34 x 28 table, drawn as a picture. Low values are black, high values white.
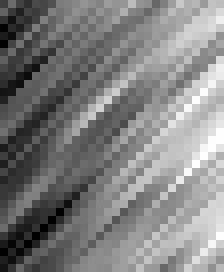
Grain: diagonal, up to the right. Slope: up to the right. Ninth with the lowest average: bottom left. Ninth with the highest average: middle right.
